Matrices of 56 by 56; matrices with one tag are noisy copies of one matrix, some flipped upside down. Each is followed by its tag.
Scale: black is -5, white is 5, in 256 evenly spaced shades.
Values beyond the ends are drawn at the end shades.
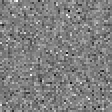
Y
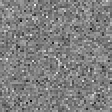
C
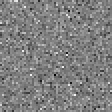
Y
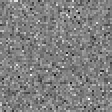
Y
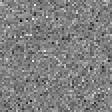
C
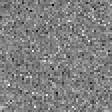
C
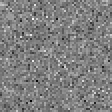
C
